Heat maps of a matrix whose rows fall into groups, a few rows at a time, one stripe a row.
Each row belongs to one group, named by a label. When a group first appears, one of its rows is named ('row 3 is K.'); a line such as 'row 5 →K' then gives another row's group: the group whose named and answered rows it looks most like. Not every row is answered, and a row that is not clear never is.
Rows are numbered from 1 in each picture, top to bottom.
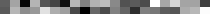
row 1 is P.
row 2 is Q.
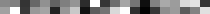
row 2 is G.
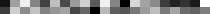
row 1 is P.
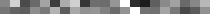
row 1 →G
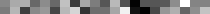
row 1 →Q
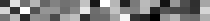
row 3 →G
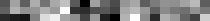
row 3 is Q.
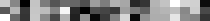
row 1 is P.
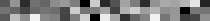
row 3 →P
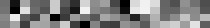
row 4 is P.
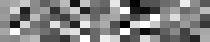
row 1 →Q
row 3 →P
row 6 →P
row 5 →G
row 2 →G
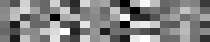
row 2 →Q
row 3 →G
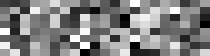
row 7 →P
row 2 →P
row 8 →G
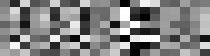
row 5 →G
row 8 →Q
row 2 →G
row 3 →G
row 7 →G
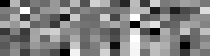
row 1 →P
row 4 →Q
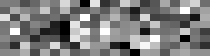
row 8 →Q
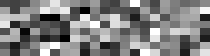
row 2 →Q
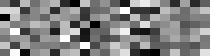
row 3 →P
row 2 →G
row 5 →G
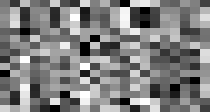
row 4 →G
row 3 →G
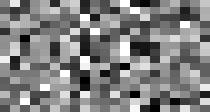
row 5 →P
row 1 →G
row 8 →G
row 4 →Q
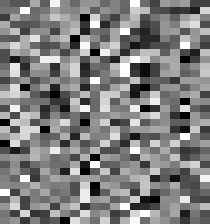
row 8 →P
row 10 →G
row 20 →Q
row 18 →P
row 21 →P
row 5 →G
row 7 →Q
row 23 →P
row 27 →P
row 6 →Q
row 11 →G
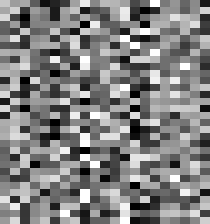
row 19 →G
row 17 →P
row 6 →G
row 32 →G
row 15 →P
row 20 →Q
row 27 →Q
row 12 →P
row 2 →G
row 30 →G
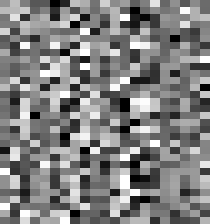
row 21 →P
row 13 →Q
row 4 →Q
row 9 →Q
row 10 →Q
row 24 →Q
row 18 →Q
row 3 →G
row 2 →Q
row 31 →Q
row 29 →G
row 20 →P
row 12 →G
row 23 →G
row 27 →G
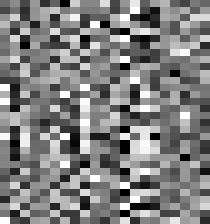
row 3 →G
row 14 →Q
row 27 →G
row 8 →Q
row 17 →Q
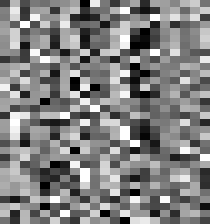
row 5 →G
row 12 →Q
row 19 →G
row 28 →Q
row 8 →P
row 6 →G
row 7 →G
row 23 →P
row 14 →G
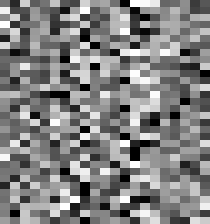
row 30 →Q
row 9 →P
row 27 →P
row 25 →P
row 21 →G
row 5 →G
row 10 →P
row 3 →G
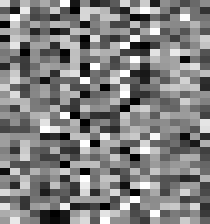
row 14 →G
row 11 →G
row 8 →P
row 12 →Q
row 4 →P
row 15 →Q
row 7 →G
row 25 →P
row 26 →P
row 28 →Q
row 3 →Q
